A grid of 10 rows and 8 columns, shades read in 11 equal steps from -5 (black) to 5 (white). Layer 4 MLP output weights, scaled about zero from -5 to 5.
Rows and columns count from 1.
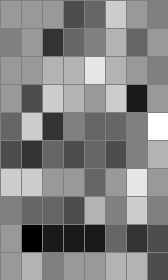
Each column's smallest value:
-2 -5 -4 -4 -4 -2 -4 -2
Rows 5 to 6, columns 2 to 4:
3 -3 0 / -3 -1 -2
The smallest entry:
-5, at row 9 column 2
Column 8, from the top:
0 1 0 1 5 2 1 0 -2 -2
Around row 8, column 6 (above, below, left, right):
1 -1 2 3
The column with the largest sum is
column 6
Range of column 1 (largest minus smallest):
5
